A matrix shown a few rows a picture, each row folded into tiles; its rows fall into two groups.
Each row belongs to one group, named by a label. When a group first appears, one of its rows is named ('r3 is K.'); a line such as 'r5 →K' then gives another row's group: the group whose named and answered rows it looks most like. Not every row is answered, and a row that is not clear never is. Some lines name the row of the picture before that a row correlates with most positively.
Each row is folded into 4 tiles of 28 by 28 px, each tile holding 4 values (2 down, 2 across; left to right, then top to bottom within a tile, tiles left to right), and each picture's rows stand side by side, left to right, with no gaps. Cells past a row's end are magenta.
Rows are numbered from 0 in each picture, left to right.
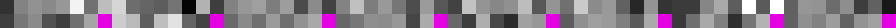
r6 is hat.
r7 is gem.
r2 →gem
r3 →gem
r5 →gem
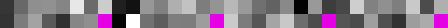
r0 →hat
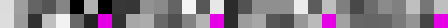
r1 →hat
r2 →hat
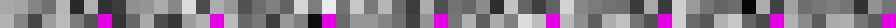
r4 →gem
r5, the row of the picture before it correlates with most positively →0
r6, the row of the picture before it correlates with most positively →0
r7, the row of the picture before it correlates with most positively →0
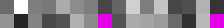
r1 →gem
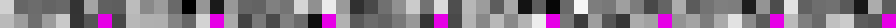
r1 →gem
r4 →gem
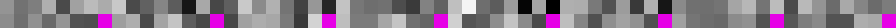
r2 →gem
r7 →hat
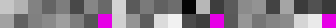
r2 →gem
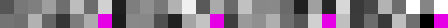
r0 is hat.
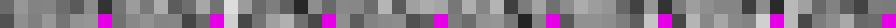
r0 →gem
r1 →gem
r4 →gem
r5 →gem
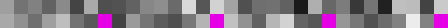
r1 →hat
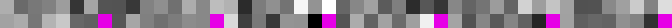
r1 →hat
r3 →gem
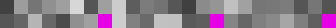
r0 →hat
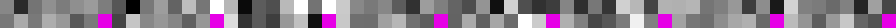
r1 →hat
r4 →gem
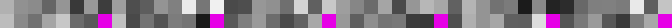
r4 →gem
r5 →hat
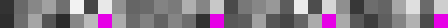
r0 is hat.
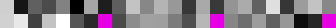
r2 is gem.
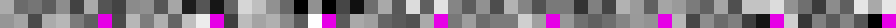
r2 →gem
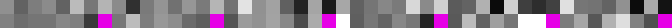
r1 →hat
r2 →gem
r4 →gem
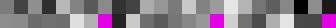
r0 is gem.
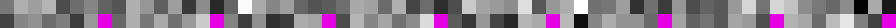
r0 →gem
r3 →gem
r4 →hat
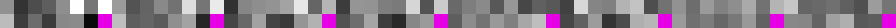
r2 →hat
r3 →hat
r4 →gem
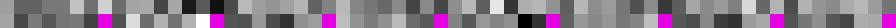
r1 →gem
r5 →gem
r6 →hat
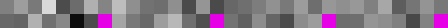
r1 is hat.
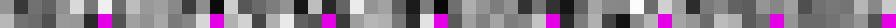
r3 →gem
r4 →gem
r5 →hat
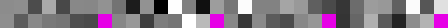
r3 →hat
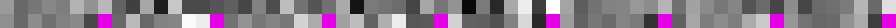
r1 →gem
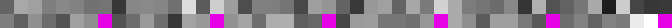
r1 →hat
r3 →hat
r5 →gem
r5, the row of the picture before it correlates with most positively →1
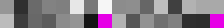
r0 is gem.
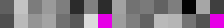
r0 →gem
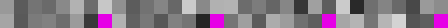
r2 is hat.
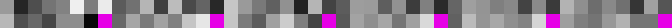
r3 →gem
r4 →gem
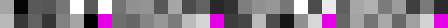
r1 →gem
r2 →hat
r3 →gem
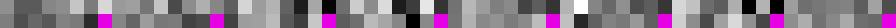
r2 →gem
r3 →gem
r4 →gem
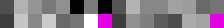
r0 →gem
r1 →hat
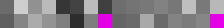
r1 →hat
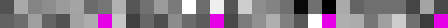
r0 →hat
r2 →gem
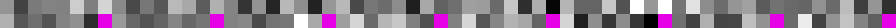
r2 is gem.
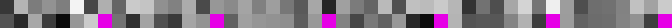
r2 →gem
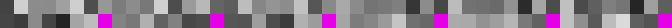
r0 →hat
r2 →hat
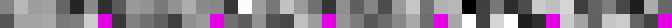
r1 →hat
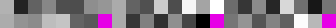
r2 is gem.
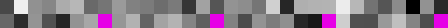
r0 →hat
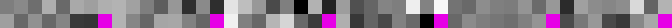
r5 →hat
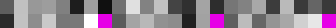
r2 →gem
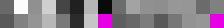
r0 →gem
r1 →hat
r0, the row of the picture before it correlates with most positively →1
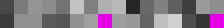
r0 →hat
